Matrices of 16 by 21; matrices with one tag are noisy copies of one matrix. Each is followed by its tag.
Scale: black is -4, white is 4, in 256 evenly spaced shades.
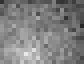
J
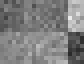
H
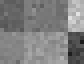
H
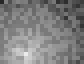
J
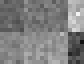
H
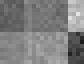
H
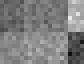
H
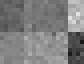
H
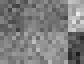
H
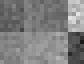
H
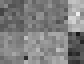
H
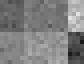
H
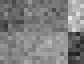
H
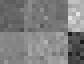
H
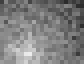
J
